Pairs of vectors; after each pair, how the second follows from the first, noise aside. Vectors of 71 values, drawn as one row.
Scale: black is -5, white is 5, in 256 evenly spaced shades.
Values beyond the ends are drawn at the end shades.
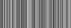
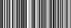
scaled up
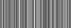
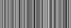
negated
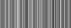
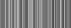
copied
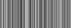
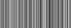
reversed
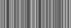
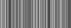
wrapped around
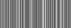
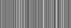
partly zeroed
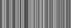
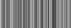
wrapped around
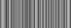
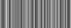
negated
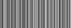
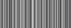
wrapped around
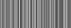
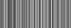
reversed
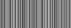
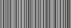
wrapped around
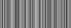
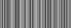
copied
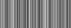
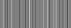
partly zeroed
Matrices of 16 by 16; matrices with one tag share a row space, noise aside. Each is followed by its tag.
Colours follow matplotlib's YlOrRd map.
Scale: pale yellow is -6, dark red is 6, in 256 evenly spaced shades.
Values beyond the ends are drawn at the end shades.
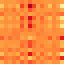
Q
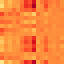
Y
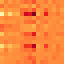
Y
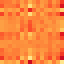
Q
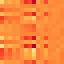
Y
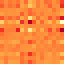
Q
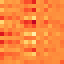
Y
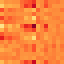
Y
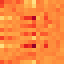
Y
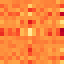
Q
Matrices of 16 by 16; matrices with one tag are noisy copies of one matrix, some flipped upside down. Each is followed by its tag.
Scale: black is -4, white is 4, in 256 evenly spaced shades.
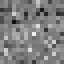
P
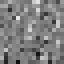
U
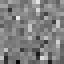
U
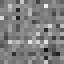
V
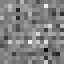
V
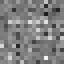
V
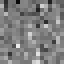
U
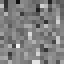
U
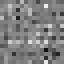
V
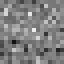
P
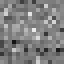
P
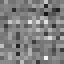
V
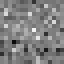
P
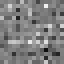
V
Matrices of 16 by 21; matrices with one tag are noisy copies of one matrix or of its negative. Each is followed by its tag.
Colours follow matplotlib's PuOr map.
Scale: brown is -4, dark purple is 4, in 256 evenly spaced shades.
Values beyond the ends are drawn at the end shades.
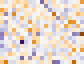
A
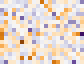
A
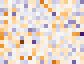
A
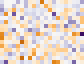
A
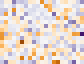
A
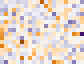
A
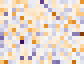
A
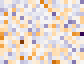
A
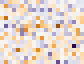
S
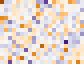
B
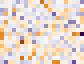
A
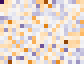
B
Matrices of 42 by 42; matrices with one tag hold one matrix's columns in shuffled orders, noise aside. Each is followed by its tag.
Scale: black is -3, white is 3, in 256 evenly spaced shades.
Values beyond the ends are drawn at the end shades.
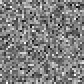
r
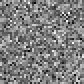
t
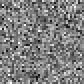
r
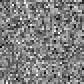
r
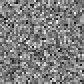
t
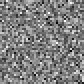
t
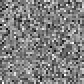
r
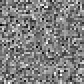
r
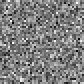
t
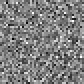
t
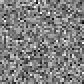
t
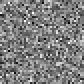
t
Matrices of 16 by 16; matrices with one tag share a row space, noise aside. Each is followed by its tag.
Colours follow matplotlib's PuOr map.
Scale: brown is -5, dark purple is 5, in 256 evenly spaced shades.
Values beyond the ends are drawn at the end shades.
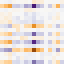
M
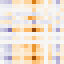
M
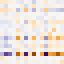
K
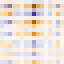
M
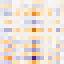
M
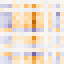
M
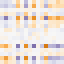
K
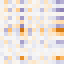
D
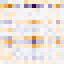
M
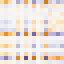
K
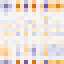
K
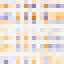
K
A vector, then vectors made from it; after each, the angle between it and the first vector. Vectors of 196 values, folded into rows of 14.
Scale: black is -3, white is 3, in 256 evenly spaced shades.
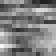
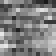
nearly parallel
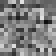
partly aligned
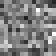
partly aligned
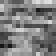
nearly opposite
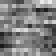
nearly opposite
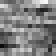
nearly opposite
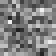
partly aligned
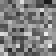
partly aligned
